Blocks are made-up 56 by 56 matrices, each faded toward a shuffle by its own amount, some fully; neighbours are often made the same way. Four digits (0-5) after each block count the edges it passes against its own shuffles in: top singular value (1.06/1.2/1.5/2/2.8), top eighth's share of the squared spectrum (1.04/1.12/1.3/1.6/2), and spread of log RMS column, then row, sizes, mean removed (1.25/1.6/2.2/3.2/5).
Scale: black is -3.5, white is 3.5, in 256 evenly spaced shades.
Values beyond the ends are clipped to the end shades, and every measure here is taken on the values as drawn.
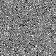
1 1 0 0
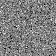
0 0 0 0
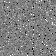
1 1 0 0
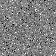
1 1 0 0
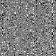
3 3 3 0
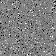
1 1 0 0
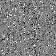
1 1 1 0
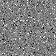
0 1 0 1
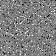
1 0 0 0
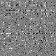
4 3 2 2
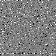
1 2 0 1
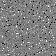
0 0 0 0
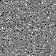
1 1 0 1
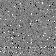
2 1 0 1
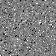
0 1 0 1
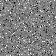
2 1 0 0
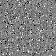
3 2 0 0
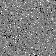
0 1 0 0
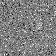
2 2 0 0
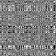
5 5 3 3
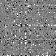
4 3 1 2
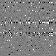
4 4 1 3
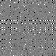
4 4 2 2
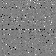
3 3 0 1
